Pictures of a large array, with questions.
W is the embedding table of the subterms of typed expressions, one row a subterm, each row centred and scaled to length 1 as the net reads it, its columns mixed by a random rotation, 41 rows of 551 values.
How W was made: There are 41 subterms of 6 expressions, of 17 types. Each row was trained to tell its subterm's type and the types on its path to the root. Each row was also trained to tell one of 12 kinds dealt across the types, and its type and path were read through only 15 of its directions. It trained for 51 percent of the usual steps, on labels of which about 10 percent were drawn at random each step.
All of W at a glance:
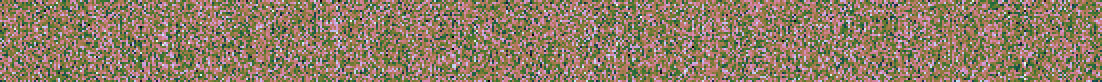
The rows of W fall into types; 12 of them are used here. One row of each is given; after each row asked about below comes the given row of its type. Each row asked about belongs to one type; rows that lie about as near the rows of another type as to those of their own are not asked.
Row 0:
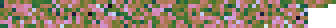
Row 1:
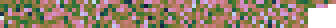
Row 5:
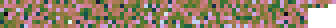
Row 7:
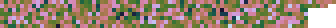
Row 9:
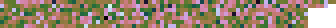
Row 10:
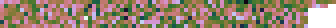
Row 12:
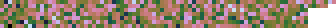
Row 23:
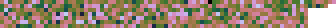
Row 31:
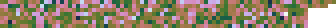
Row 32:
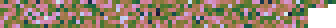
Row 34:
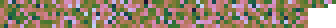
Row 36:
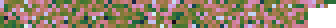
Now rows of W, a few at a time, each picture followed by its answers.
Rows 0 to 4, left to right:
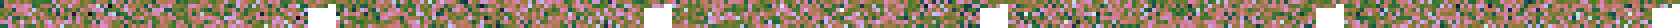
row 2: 9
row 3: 31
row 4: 1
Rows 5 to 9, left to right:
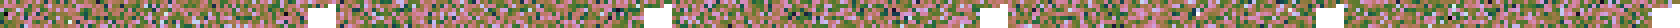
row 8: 31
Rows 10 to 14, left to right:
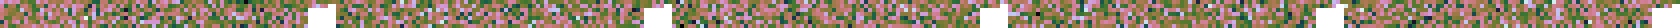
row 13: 34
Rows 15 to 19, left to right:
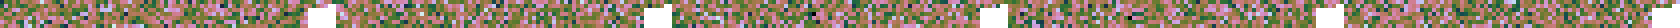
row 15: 12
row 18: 12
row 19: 0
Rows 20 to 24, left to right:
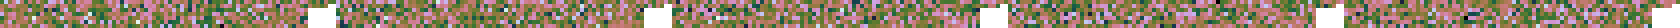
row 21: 7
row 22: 7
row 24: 12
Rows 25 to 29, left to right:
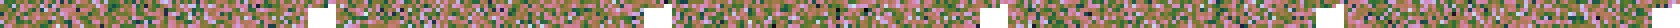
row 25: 0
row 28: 23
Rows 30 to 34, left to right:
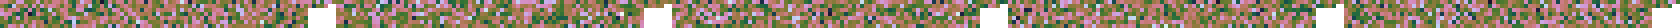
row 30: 34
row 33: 23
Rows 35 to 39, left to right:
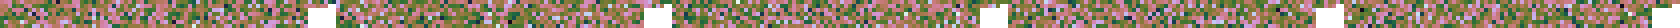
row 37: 1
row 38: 5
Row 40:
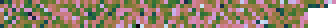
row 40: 34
